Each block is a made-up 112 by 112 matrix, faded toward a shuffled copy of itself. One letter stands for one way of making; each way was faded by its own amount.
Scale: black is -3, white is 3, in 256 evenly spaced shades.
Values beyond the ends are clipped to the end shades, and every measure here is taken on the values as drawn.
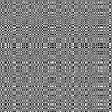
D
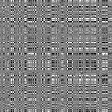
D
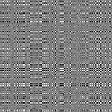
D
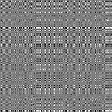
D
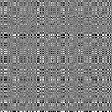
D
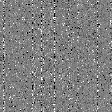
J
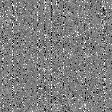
J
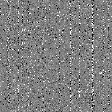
J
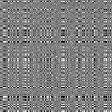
D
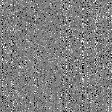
J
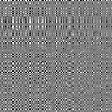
D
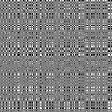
D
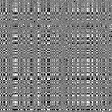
D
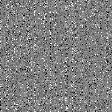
J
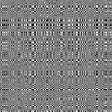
D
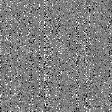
J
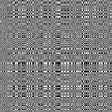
D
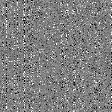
J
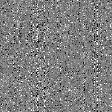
J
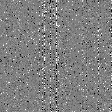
J
